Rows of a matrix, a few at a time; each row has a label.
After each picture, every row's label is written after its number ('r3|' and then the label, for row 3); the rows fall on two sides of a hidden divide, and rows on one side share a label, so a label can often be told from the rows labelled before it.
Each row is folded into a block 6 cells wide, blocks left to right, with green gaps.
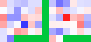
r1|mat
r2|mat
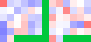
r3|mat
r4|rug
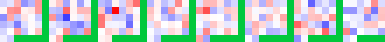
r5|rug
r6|rug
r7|rug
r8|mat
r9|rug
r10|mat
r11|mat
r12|mat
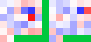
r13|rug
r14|mat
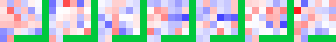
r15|mat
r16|rug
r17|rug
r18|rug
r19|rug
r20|mat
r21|mat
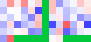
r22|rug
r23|mat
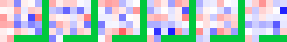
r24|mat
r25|mat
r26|rug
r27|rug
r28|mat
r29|rug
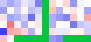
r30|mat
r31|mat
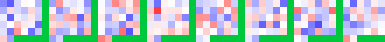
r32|mat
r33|mat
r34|rug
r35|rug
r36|mat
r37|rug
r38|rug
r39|rug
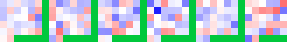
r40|rug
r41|mat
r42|mat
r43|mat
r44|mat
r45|rug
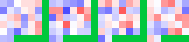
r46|rug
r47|mat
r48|mat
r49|rug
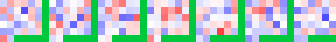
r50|rug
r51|mat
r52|rug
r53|rug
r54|mat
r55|rug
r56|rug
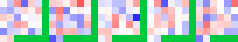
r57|mat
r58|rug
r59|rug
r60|mat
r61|mat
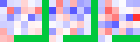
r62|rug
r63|rug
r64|rug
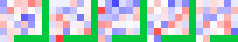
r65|rug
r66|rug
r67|mat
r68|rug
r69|mat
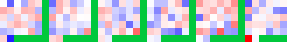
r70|mat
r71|rug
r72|rug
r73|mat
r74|rug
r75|mat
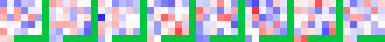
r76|rug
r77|mat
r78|mat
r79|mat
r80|mat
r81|mat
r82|rug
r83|rug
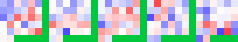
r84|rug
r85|mat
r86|rug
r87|rug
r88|mat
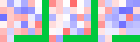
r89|rug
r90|rug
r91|mat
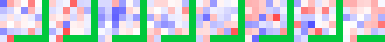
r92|rug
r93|rug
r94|rug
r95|rug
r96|rug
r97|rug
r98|rug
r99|rug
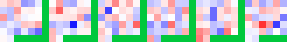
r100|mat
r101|rug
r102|rug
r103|rug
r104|mat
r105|mat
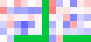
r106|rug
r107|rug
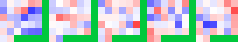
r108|mat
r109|rug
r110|rug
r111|rug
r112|rug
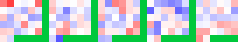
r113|rug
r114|mat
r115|rug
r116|mat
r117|rug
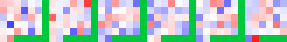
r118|rug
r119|mat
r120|mat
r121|mat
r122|rug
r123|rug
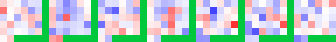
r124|mat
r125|mat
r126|mat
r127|mat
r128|mat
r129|mat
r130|mat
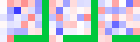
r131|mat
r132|mat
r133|rug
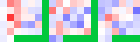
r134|rug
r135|rug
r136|rug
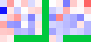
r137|rug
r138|rug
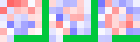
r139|rug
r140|mat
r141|mat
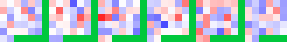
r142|mat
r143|mat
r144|mat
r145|rug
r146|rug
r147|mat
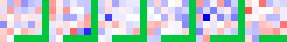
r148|rug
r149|mat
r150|mat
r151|mat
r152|mat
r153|rug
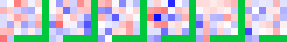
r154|rug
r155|mat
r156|mat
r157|mat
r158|rug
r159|mat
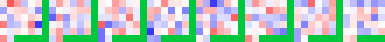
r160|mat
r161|rug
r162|rug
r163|rug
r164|mat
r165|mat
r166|mat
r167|rug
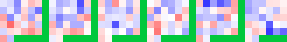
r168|mat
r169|mat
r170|rug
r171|mat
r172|mat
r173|mat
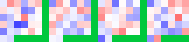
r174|rug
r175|rug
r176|mat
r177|rug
